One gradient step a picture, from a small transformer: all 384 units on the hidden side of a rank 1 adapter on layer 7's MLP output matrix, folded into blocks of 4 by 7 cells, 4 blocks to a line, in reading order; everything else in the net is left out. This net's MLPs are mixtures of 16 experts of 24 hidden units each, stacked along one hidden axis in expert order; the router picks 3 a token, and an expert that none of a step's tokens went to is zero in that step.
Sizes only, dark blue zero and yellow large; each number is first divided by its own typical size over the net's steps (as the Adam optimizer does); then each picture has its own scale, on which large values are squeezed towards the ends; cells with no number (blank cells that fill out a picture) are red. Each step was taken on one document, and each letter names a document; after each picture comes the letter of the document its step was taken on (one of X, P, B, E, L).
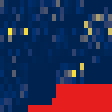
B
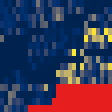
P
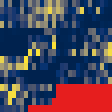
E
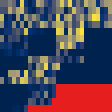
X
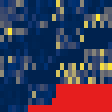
P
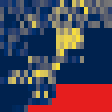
X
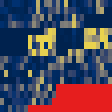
E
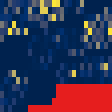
B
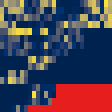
X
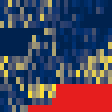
E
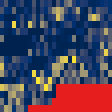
P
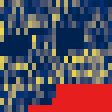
E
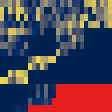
X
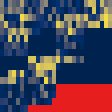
X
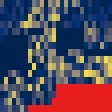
E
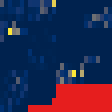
B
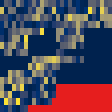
X
